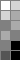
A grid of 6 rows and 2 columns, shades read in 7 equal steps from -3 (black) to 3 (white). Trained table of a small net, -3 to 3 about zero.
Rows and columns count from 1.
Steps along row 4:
down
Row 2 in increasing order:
1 2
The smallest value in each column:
-1 -3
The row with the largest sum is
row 1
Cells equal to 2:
2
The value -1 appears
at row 6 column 1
